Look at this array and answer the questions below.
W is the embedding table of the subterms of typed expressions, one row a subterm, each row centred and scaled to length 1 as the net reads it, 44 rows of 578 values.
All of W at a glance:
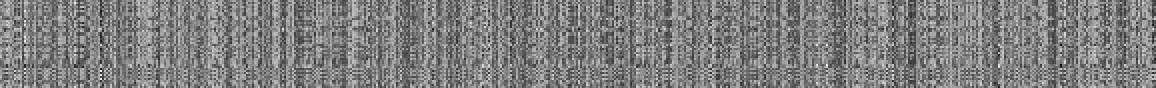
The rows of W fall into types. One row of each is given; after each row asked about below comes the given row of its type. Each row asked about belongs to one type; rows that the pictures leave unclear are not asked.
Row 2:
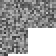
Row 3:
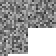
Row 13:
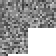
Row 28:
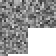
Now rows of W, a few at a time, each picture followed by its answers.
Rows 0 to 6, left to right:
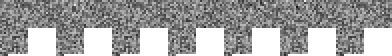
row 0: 2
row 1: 13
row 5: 3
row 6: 2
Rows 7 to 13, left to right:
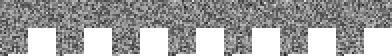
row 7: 2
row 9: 28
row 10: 3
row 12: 3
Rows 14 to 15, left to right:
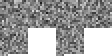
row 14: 28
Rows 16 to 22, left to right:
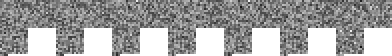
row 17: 2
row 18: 3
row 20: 3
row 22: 2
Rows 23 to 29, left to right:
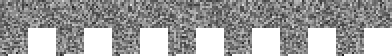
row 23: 13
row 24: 3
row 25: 13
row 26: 28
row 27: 13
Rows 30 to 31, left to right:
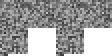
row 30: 2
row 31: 2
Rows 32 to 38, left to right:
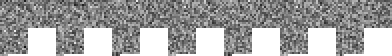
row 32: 2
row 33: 28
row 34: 3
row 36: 3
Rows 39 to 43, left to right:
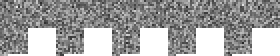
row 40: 2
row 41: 3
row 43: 13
